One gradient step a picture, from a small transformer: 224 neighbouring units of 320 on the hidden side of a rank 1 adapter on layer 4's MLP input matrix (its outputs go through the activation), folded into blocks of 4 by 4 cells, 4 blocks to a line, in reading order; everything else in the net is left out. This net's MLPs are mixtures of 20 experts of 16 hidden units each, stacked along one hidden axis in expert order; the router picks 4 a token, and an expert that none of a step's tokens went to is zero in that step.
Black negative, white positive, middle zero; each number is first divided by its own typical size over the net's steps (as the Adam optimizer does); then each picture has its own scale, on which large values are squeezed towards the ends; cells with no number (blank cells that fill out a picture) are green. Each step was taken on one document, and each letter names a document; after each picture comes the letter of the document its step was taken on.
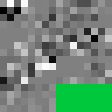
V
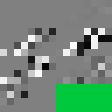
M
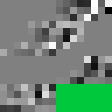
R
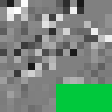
V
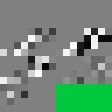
M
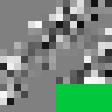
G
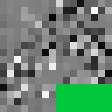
V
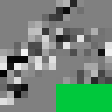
G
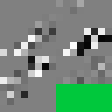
M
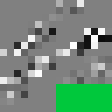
M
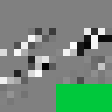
M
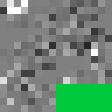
V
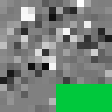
V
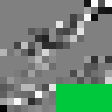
R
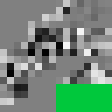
G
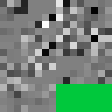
V
